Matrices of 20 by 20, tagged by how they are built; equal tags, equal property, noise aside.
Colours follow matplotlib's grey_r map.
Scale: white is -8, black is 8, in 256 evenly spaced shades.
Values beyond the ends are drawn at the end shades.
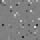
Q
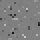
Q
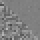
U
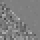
U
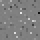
Q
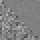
U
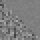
U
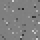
Q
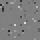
Q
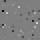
Q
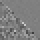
U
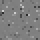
Q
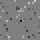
Q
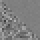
U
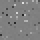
Q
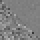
U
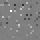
Q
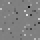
Q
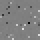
Q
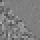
U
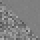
U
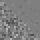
U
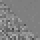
U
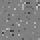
Q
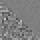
U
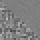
U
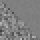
U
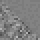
U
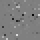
Q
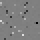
Q
